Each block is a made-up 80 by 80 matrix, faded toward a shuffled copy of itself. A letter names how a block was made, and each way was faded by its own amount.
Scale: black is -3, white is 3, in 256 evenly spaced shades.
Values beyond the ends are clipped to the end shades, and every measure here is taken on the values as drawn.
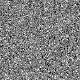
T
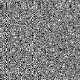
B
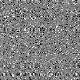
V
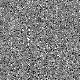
T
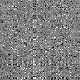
V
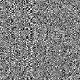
B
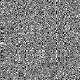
B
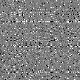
V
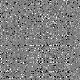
V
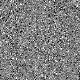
T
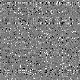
V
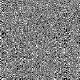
B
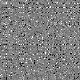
V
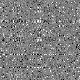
V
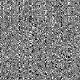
B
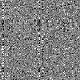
B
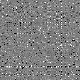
V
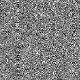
B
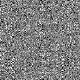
B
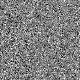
T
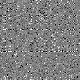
V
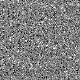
T
